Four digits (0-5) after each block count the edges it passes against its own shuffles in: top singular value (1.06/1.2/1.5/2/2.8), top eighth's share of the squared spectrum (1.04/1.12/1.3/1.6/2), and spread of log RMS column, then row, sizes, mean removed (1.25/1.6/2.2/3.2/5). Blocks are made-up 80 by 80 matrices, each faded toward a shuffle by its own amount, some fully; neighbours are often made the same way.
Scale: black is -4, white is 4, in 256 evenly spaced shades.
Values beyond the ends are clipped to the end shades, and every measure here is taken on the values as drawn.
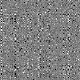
4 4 3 2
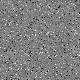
0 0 0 0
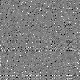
4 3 1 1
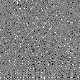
4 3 1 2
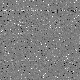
3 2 0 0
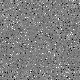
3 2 0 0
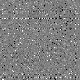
4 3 1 2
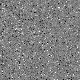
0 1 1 0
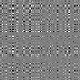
5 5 4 4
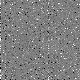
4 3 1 1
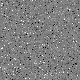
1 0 0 0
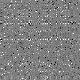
4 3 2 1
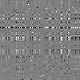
5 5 2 3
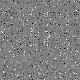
3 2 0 1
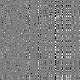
5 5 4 2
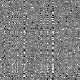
4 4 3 2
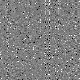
4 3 2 1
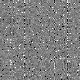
4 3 2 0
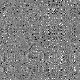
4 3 2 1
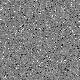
2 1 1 0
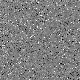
2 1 0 0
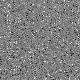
2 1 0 0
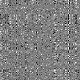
4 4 3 2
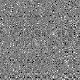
4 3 2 1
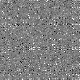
4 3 1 2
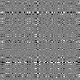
5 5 3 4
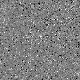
3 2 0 1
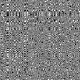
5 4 3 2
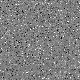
1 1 0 0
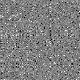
4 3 1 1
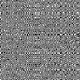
5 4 3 3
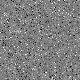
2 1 0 0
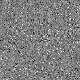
3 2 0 0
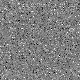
2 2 0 1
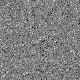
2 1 0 0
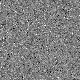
0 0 0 0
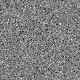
0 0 0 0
